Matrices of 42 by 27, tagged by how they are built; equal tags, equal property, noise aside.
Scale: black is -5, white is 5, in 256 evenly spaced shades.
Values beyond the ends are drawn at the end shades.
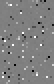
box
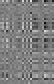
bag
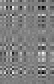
bag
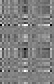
bag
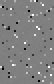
box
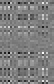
bag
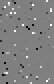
box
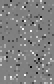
box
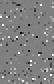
box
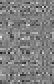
bag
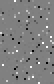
box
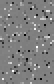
box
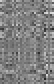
bag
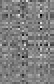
bag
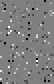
box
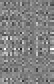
bag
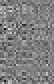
bag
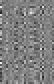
bag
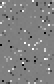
box
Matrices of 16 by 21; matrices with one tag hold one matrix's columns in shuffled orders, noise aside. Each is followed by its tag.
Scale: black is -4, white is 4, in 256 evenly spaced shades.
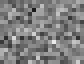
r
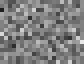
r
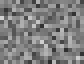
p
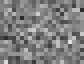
r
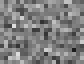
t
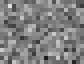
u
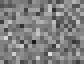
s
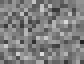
s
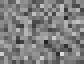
s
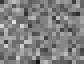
p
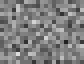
s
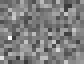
u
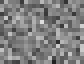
p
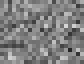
t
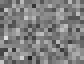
u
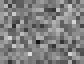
s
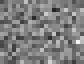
r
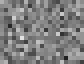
u
